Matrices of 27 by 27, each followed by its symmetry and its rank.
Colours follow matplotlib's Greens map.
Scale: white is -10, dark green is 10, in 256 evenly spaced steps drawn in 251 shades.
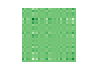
symmetric, rank one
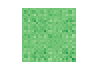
symmetric, rank three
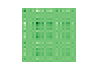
symmetric, rank one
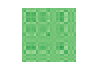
symmetric, rank two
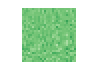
neither, rank five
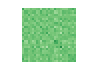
symmetric, rank three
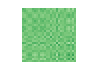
symmetric, rank two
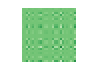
symmetric, rank one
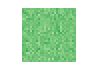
neither, rank five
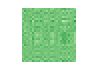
neither, rank three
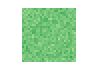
symmetric, full rank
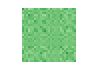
symmetric, rank three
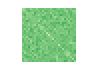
symmetric, full rank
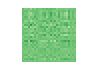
neither, rank three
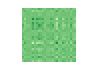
symmetric, rank two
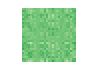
neither, rank three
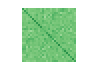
symmetric, full rank
